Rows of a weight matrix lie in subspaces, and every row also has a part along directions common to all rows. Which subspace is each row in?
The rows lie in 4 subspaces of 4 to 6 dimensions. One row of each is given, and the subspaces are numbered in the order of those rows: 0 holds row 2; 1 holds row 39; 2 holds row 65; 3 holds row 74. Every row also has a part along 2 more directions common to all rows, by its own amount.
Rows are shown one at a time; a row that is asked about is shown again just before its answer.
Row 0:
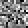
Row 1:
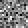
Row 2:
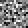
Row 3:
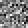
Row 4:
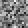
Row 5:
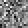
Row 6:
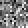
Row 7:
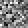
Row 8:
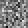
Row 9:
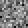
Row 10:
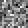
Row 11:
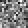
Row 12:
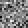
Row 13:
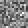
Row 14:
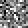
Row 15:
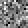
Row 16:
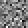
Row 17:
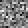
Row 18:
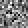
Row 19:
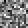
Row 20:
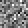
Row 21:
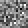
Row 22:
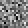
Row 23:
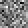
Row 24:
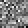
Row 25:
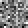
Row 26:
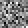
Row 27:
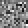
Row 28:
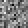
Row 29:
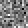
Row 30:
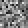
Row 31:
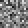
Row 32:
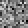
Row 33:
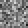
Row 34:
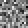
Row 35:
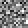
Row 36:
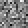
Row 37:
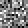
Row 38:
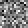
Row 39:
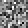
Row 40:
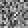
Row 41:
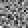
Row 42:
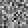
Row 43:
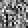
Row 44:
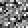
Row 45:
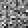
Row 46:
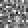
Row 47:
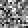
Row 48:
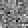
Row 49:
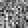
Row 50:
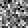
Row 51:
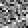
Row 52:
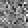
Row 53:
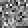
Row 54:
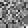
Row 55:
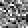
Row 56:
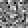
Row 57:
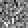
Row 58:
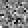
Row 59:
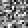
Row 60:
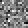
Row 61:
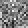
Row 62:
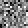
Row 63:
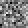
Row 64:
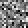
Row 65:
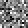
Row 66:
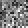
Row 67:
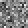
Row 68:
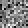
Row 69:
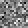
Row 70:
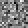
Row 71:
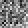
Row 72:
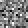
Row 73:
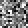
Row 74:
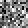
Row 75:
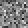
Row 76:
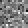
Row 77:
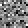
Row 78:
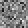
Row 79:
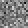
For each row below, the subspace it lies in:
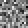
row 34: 1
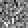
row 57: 0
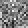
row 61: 0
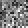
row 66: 1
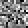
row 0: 2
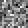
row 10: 1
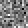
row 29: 1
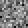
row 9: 1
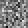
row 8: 3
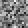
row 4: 1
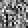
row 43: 3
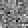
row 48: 2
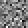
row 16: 3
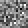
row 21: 3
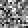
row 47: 2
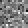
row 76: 2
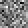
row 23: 3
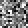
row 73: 1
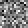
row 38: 3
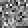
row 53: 0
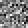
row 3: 0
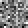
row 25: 2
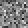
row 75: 3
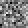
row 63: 0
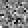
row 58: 2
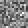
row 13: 3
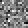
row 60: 2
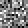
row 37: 1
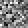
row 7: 0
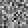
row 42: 0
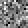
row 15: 0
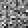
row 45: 2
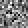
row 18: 0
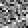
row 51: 0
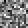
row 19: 1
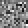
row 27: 2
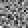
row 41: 2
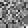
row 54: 0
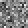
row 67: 2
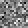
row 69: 2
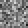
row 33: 1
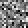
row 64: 3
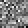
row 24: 0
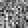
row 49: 3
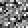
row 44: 0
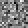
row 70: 2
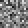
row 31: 2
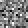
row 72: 3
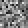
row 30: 0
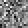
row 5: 0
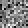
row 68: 1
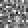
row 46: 2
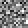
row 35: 2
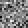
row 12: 1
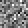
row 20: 0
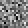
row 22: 0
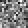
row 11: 0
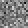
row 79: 2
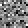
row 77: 1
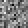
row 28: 0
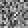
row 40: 0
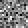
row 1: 3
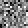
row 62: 0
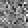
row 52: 2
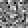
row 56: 2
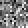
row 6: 1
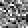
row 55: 0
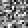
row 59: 1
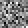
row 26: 0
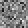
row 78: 3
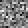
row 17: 3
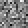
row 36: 2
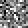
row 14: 0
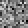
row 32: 2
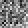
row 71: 2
